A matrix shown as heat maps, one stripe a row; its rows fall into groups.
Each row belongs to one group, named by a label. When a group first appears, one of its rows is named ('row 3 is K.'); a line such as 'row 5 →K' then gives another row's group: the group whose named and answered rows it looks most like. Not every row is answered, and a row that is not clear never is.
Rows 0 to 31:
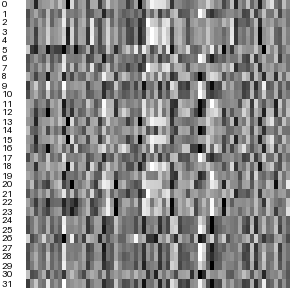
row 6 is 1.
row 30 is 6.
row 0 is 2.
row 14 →6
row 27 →1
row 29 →1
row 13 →2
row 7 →2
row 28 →1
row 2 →2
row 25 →1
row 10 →1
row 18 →2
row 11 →6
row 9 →1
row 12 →6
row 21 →2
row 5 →6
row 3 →2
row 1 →1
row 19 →6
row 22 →6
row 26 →6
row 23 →6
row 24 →1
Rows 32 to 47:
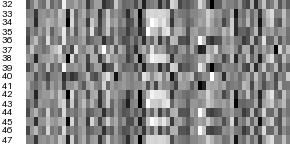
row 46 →1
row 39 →1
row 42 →2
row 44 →1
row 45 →2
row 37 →6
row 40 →6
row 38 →2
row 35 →2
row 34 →2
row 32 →1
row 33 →2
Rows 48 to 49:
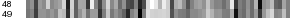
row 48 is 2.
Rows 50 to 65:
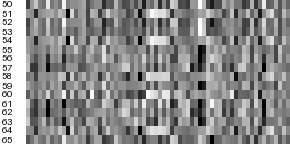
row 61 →6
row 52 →1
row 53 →1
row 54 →2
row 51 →2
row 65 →1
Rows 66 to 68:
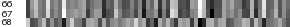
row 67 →1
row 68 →6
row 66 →1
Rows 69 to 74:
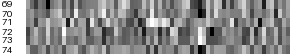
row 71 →2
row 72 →1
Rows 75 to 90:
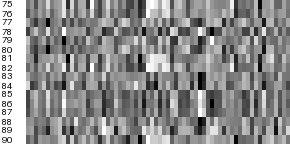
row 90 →2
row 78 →1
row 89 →6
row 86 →1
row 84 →6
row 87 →1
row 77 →6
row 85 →1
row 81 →2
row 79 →6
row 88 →6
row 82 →2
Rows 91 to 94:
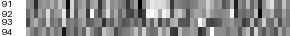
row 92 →2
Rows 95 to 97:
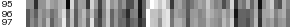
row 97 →2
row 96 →2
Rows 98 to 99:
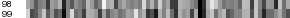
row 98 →6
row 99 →6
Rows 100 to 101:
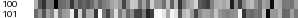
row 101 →2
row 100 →6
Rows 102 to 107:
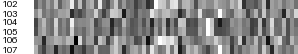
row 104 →1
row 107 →6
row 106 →2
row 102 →2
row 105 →1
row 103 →6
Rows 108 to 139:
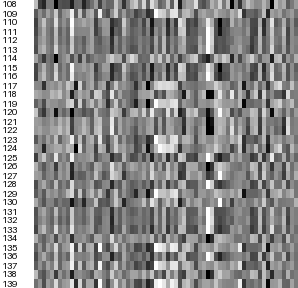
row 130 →6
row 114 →6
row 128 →1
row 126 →6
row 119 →2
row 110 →1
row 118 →6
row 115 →1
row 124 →2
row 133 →1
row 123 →2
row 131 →1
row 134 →6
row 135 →2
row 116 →1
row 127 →6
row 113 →1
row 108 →6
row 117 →2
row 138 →6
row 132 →1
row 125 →1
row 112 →1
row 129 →2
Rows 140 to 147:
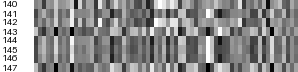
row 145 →1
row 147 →6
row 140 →2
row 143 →6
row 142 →2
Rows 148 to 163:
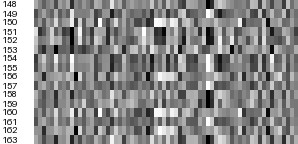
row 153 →6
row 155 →1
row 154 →1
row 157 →1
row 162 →2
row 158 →6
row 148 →6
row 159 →6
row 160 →2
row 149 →1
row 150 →2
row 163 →6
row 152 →6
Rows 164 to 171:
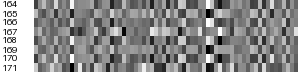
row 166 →1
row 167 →6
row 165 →6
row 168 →1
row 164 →1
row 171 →6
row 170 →1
